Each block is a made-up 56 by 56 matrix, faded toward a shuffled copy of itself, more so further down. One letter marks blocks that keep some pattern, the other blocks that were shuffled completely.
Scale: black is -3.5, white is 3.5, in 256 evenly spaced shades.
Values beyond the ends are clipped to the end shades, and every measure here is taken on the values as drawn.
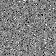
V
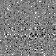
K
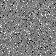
V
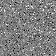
V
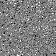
V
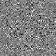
K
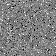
V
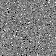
V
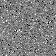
V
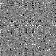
K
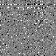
K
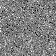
V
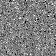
V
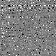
K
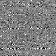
K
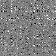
K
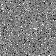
V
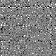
K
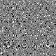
K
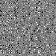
K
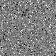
V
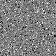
V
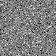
V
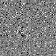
K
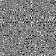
K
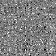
K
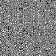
K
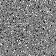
V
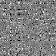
K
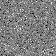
V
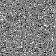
K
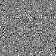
K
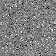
V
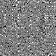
K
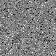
V
